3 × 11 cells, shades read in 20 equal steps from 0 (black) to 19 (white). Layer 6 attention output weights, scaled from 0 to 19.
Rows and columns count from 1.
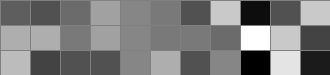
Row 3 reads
14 5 6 6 10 13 6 10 0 17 2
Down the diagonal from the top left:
7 13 6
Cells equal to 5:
2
